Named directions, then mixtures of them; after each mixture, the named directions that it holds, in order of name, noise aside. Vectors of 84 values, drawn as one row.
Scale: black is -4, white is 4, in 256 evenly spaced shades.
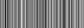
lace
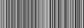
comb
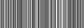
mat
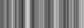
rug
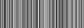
mat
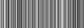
comb, mat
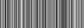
lace, mat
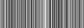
comb, lace, mat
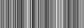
mat, rug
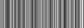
comb, lace, rug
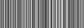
lace, mat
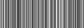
comb, lace, mat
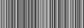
comb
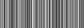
lace, mat, rug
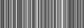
mat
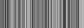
lace, mat, rug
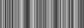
lace, rug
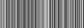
comb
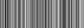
lace, rug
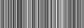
mat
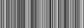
comb, rug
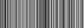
comb, lace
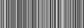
comb, mat
